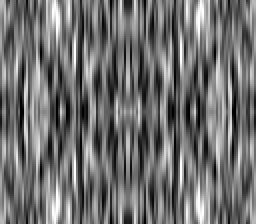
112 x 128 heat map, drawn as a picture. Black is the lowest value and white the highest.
Mirror symmetry: left to right and top to bottom. Grain: streaks running down. Histogram: bell-shaped.
